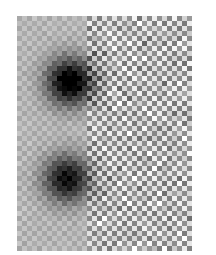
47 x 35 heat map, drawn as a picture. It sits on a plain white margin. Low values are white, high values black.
Bumps: two. Odd rows or columns: none. Seam: vertical, 40% of the way across, the left part calmer. Ninth with the highest average: top left.
